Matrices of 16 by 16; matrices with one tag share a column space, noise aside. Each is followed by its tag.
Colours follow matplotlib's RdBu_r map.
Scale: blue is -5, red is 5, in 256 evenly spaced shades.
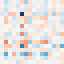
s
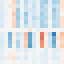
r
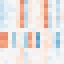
r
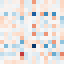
s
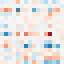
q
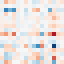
q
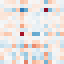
q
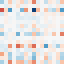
q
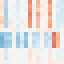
r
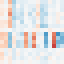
r
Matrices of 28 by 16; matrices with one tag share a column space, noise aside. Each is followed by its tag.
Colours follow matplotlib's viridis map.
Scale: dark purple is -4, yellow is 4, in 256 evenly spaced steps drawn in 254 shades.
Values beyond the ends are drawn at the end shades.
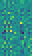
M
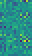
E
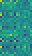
E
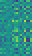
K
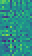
E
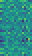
K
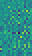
M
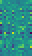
M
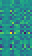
M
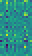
E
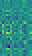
M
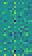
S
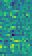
E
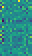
K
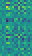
K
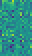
E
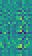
M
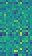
S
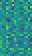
K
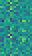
K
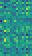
K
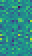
K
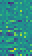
S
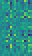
E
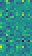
E
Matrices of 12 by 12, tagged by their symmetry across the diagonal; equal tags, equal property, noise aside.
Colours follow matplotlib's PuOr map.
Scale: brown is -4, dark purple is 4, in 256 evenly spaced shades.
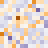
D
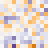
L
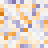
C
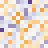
D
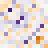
D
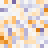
L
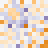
D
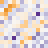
D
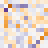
C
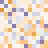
D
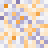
D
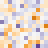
L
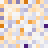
D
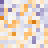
L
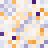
D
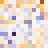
L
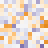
C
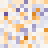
L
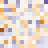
L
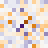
C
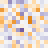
C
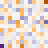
C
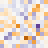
C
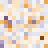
L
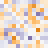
C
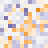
D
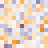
L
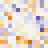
C
